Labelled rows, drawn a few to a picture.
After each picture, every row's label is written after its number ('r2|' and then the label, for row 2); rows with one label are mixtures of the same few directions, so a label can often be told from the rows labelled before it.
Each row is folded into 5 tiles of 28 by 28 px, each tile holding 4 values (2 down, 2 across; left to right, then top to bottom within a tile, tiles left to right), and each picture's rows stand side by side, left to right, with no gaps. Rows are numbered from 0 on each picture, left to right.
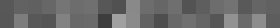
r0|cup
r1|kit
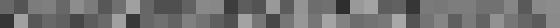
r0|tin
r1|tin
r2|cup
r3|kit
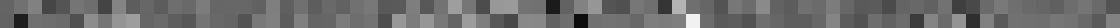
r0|kit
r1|cup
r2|cup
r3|cup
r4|kit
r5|cup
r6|kit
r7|tin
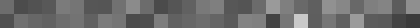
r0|tin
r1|tin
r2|kit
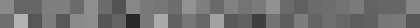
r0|kit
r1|kit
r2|tin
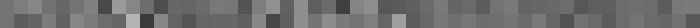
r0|kit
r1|tin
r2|cup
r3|cup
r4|tin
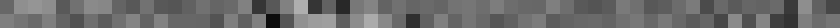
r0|tin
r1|kit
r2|cup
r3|tin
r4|tin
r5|kit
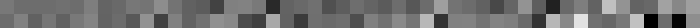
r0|kit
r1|tin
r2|kit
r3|tin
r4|kit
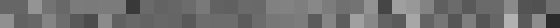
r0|cup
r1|cup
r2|kit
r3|kit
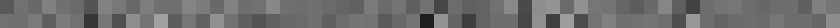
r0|kit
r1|kit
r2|tin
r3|tin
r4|tin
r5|kit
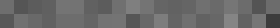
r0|tin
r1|kit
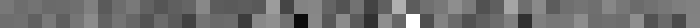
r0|kit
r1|cup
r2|kit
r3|tin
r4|kit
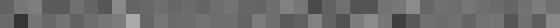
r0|kit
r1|cup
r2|cup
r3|kit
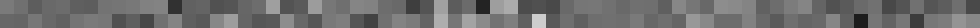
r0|cup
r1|cup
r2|cup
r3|cup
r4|kit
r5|tin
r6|kit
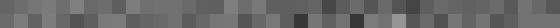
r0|tin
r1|tin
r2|kit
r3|kit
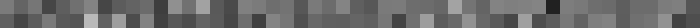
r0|kit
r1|cup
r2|cup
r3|cup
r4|cup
